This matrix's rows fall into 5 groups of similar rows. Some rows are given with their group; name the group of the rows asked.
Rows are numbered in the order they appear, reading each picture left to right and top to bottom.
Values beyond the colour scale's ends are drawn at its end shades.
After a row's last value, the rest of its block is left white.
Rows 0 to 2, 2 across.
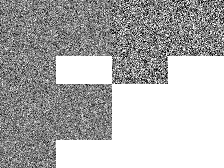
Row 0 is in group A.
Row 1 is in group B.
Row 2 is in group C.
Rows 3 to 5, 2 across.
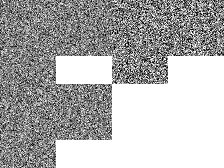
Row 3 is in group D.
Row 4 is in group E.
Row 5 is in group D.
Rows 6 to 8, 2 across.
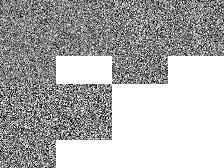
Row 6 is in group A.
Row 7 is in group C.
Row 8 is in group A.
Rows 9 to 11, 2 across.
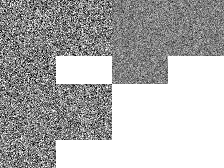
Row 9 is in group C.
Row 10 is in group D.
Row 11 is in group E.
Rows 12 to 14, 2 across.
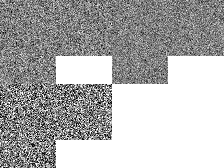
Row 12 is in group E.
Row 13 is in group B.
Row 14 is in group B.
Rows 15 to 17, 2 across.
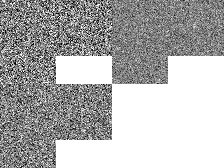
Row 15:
E
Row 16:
A
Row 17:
D
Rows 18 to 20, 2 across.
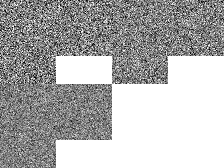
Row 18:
C
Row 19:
B
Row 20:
D
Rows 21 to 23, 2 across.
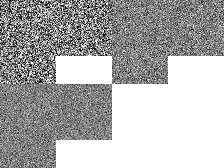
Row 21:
D
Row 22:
B
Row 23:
C
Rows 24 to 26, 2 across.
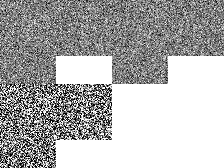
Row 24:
C
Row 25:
D
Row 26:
C
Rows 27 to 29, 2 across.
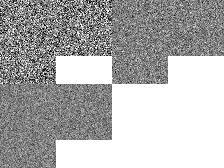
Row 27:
B
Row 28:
A
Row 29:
D
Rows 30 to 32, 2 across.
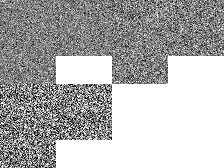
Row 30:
E
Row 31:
D
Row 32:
A
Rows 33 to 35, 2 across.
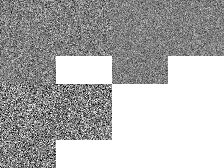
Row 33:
D
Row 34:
C
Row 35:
C
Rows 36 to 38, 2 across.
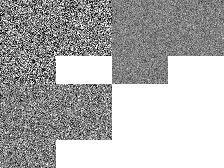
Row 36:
B
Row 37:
B
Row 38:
A
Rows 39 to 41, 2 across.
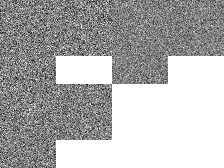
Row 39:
B
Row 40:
C
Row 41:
C
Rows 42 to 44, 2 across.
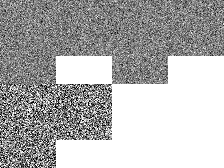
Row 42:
C
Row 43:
E
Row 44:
C
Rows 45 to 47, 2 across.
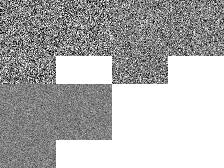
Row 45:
B
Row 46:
C
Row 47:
C
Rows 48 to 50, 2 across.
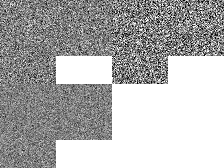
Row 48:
C
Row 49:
A
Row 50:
E
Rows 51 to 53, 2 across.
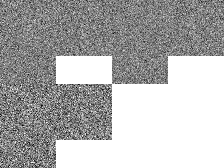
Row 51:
C
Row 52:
B
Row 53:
C
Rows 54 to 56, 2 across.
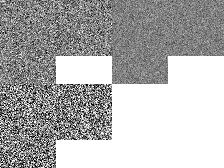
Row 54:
E
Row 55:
D
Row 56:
C
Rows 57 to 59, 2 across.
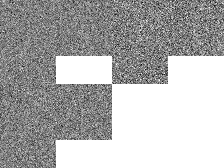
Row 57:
E
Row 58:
C
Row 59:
D
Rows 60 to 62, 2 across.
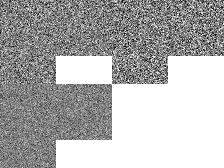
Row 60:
D
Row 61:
E
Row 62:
A
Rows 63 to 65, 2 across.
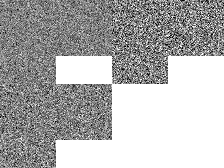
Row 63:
E
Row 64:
A
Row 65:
E
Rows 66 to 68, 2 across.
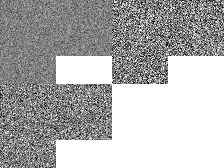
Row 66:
D
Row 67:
C
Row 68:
A
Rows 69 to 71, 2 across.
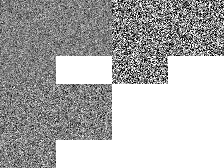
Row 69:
D
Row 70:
E
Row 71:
E
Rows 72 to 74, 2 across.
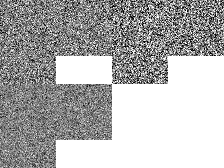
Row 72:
B
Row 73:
D
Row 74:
B
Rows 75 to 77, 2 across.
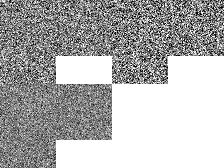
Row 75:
E
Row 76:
E
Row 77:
C
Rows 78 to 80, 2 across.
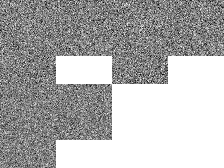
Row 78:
C
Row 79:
C
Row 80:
A
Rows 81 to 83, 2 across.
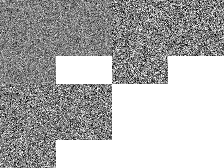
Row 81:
E
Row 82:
D
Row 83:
E
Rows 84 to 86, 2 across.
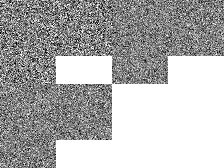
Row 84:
E
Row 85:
B
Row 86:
C
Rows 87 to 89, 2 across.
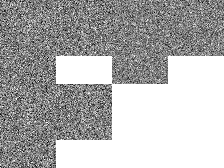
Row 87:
C
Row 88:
A
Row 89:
C
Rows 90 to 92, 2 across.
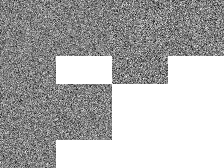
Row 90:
D
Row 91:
C
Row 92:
A
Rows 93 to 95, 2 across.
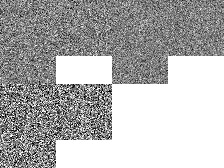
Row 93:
A
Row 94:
C
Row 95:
E
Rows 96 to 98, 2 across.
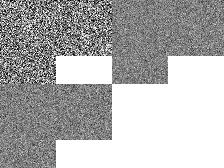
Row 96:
C
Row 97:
B
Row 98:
E
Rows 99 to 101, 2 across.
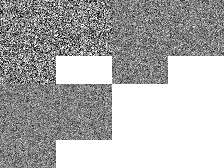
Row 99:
A
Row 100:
A
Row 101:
E
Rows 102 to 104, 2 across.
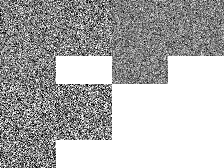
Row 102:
B
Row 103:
D
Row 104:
C
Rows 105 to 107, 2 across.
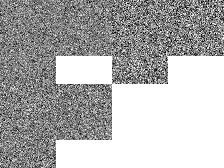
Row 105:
B
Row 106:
B
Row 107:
C
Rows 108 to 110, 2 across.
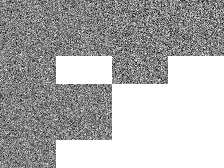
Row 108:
E
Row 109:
A
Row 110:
A
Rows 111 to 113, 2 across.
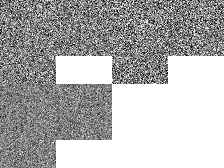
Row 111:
D
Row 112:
C
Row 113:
E
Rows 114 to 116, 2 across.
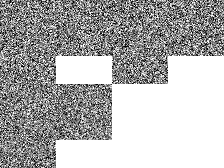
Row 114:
E
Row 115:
D
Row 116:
C
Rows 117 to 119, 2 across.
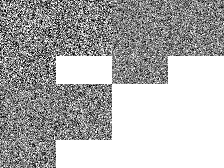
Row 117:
C
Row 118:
E
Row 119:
B
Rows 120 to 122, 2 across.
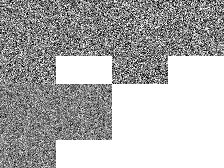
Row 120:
E
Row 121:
C
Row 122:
E
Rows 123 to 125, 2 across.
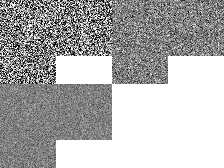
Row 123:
C
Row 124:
A
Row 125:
C
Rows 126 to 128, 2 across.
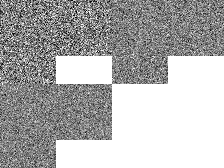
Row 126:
A
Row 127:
E
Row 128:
C
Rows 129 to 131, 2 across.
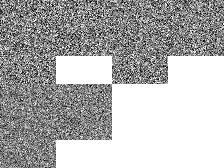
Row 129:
A
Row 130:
E
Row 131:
A
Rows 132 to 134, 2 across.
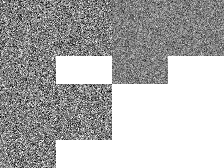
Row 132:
D
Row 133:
D
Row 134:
E
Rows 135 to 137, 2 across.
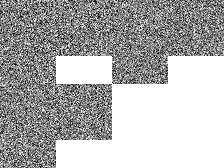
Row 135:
A
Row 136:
C
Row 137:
E
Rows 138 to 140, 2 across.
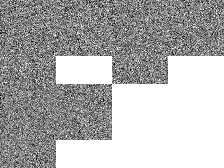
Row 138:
B
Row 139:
A
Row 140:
B
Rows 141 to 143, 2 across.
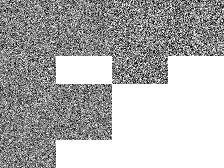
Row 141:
E
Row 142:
C
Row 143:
D
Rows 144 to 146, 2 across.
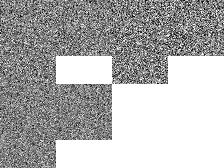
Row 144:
A
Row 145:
A
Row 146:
E
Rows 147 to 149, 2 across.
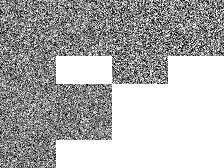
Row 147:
A
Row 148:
A
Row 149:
C
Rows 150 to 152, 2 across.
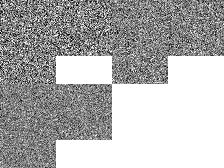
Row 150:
A
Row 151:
E
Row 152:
A
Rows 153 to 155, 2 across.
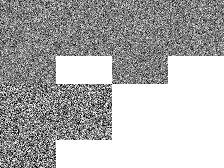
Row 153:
D
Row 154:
C
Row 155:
C
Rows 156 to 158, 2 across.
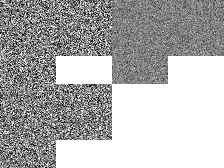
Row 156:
E
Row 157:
E
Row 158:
A
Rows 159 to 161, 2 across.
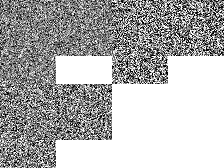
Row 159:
D
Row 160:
E
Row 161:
E
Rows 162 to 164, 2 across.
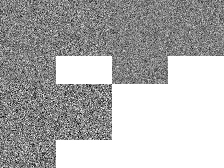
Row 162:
A
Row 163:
B
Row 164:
B
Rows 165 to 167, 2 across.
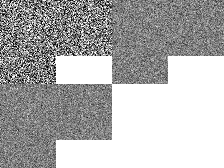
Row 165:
C
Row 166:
D
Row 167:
C
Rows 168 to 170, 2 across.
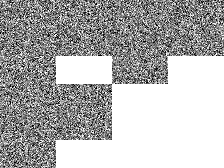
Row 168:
E
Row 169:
B
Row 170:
E
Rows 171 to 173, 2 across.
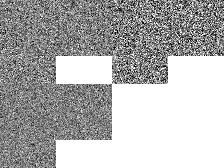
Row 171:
E
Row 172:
E
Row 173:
B
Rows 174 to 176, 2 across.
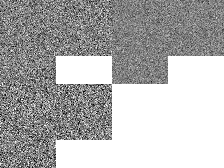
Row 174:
B
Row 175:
A
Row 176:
C
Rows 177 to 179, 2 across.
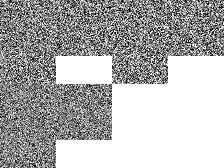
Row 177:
E
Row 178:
E
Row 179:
B
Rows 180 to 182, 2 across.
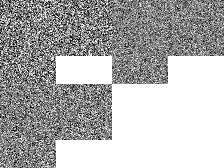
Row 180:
D
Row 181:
E
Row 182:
E
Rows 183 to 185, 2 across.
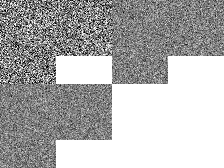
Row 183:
C
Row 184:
D
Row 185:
D
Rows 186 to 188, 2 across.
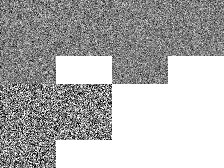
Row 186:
D
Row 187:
C
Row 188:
B
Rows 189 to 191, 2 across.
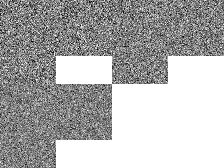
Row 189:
B
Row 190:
D
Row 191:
D
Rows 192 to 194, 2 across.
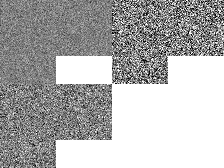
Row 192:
A
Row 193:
B
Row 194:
B
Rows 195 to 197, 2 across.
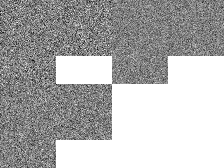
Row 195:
B
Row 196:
E
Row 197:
D
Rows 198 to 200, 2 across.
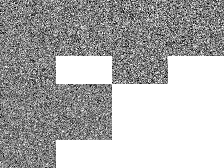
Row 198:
B
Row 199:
D
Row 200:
A
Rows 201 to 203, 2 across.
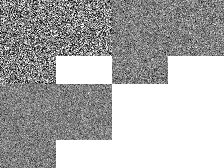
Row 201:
A
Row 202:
B
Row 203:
C
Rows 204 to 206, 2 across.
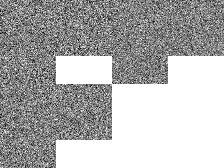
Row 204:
B
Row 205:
C
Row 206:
A
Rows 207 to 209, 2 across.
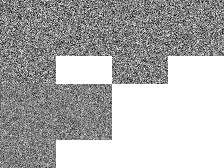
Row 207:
D
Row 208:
A
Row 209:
A
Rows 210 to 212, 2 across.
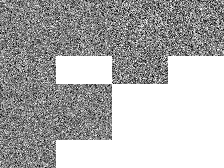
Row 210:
E
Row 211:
C
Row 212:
A
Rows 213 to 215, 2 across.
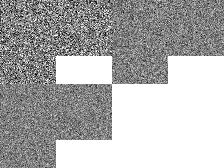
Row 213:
A
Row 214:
D
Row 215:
A
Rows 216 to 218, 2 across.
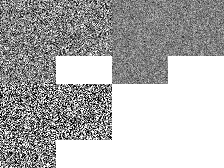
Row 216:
A
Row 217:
D
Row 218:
A
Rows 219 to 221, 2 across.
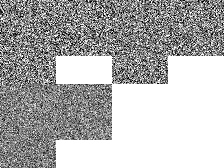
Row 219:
A
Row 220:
A
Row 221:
C
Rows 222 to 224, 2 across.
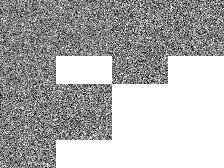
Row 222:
A
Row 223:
C
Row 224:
A
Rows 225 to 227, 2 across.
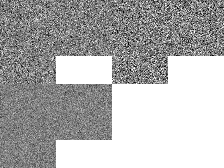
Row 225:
D
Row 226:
E
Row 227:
B
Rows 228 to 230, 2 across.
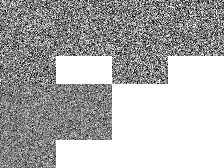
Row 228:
C
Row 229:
A
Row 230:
D
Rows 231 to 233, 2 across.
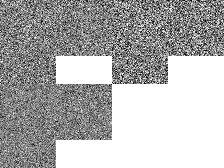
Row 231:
C
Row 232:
C
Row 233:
B
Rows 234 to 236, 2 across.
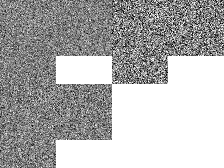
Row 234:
C
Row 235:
D
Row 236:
D
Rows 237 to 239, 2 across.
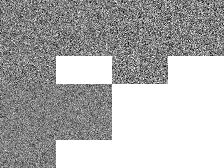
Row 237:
A
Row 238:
E
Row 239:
B
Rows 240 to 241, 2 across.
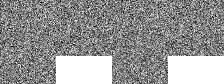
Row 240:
D
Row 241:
D
